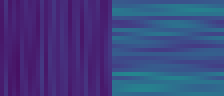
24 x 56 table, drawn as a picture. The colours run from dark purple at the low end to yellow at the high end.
It is made of 1 by 2 panels. Panel 1,1: very low, streaked downward, faint in contrast. Panel 1,2: low, streaked across.
